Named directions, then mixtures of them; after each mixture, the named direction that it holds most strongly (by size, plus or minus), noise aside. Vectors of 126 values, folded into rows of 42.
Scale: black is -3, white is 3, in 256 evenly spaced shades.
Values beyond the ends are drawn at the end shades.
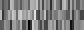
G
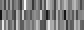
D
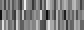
D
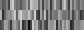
G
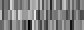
G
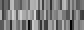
G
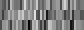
G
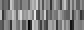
G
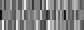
D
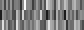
D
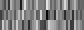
D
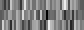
D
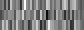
D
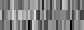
G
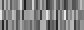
D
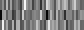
D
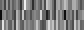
D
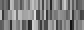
G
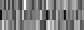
D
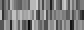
G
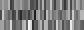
G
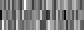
D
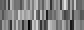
G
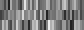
D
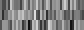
G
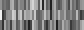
G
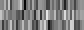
D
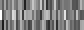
D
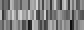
G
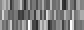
G
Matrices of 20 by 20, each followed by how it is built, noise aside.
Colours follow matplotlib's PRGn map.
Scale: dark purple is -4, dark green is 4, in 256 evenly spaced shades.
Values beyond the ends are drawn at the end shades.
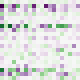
low rank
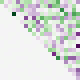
upper triangular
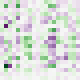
low rank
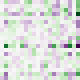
low rank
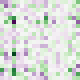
low rank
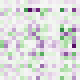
low rank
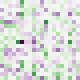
low rank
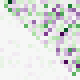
upper triangular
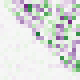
upper triangular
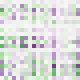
low rank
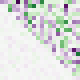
upper triangular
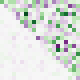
upper triangular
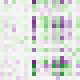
low rank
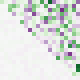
upper triangular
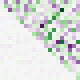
upper triangular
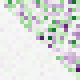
upper triangular
